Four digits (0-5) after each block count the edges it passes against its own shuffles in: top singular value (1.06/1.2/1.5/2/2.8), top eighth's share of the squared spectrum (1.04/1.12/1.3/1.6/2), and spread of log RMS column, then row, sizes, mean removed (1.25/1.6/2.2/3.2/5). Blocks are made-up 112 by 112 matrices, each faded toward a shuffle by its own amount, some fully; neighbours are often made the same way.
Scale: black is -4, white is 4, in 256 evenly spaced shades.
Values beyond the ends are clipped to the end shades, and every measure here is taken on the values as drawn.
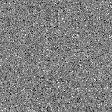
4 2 1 1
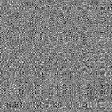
5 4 3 3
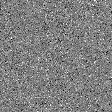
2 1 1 0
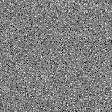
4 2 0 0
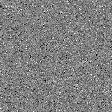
3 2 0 0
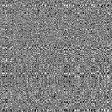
5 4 3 3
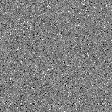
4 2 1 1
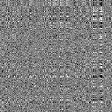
5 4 3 3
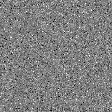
3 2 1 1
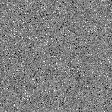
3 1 0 0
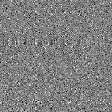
4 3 1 1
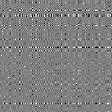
5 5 3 4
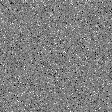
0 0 0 0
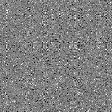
4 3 2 2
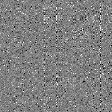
4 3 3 1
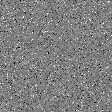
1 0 0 0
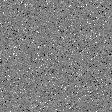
0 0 0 0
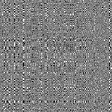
5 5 4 3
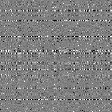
5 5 2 4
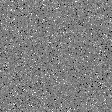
0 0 0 0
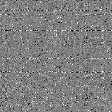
4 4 1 3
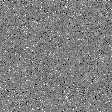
2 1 0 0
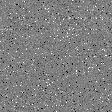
2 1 0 1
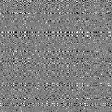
5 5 3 4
